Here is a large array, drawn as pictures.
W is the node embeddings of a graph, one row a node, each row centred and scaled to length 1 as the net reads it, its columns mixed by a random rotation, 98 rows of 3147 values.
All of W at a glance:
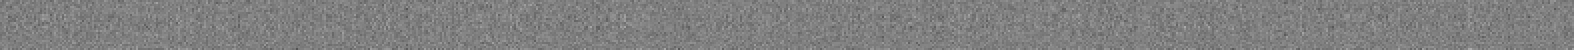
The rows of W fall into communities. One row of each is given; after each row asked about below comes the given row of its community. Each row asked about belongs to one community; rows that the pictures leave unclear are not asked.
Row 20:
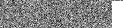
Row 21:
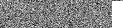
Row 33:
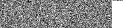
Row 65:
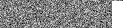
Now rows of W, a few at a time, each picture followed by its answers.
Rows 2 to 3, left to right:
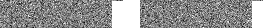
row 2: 20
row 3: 33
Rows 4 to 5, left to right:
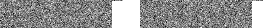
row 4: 65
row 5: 65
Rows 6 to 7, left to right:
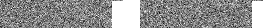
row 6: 33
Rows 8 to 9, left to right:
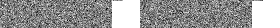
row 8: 33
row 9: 65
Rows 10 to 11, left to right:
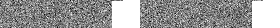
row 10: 20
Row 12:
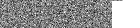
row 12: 33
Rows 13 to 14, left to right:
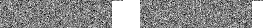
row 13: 65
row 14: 21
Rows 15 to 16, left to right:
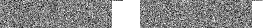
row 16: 33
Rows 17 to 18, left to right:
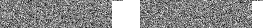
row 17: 33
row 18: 21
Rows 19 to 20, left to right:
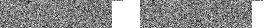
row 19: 33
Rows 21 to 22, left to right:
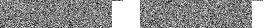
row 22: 33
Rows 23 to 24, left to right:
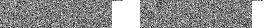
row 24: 65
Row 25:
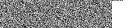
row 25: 33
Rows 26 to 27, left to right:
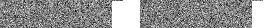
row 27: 33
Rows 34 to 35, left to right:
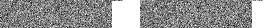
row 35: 65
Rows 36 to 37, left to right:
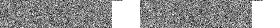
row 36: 20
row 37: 20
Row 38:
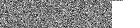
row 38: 33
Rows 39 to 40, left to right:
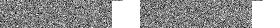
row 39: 21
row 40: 20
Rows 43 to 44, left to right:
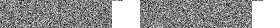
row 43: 65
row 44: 33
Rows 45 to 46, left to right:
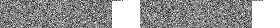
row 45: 21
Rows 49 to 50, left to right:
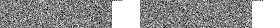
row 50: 33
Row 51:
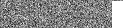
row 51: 21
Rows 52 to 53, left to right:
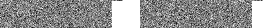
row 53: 20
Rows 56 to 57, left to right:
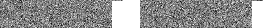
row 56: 20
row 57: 20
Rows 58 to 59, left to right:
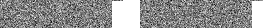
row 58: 21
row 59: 33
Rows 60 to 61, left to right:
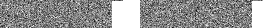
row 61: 20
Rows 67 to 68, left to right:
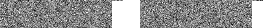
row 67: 65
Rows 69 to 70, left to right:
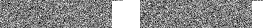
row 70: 21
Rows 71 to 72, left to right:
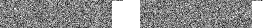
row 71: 65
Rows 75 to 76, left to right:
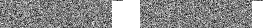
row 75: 20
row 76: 20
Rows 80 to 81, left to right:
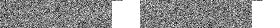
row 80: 65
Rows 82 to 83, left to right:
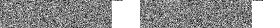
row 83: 20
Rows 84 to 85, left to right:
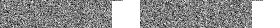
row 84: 33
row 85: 33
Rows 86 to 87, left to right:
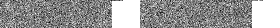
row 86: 20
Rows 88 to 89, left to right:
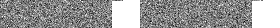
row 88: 21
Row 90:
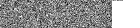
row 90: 65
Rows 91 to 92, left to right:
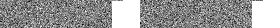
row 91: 65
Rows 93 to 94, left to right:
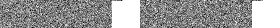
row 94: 21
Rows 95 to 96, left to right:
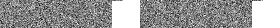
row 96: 21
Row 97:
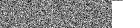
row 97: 33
